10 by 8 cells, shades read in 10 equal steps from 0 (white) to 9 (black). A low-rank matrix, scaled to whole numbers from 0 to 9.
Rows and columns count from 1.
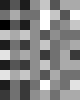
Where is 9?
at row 3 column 1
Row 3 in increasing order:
0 2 4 4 5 6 8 9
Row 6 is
1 4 3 4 7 5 3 7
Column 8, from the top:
3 0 2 5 3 7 3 5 1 3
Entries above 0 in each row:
8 6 7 8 8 8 8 8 7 8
